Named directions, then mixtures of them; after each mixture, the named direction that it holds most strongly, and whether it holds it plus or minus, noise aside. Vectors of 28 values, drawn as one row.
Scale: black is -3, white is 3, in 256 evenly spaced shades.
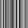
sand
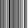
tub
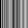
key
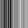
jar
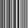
sand, minus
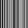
key, plus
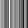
tub, minus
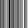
tub, plus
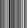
tub, plus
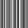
sand, minus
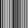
key, plus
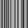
sand, minus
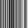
tub, plus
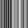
jar, plus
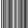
key, minus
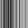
jar, plus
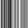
jar, plus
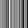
tub, minus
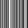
tub, minus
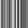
sand, minus
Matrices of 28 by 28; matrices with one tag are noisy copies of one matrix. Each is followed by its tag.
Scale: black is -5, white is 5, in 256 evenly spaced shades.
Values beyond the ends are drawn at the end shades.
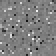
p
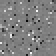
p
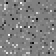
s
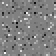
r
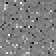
s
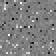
s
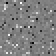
s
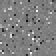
p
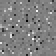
p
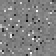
p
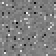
r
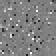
p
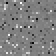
s
